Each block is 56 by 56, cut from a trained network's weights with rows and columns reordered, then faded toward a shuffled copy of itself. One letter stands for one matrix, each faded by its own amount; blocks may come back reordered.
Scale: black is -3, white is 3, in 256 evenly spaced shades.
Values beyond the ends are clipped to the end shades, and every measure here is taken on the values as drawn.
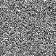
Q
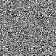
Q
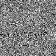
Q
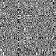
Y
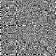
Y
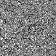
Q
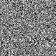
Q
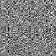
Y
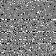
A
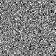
Q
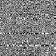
Y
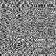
Y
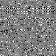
A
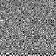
Y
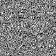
Q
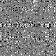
A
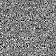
Q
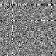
Y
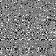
A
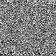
Q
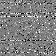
A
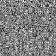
Q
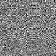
Y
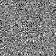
Q
